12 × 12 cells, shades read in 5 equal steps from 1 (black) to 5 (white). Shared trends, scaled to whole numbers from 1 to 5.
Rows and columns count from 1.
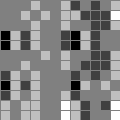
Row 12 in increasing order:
2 3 3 3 3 3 4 4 4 4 5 5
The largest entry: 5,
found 5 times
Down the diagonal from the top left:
3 3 3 4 3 3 4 2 4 3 2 5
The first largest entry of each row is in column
4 12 4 2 2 5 3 2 2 2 7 7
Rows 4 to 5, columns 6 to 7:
3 2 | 3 2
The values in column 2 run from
3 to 4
